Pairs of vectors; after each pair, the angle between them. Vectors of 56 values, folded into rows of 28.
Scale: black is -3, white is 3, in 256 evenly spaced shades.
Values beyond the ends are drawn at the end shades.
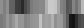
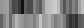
nearly parallel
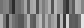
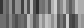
partly aligned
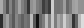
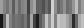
nearly parallel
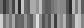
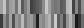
nearly opposite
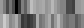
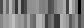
orthogonal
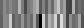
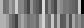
orthogonal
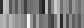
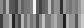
orthogonal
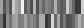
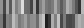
nearly parallel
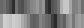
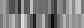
partly aligned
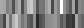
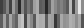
partly opposed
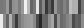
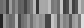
partly opposed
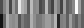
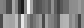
orthogonal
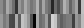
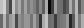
orthogonal
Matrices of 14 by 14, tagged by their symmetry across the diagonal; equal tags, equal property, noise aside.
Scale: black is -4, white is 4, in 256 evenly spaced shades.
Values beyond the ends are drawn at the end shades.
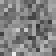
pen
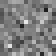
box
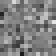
box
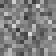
pen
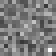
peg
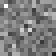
peg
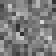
pen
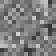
peg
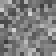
peg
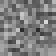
pen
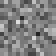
box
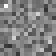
peg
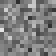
pen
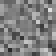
box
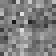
box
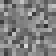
box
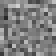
box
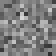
pen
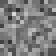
peg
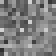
peg
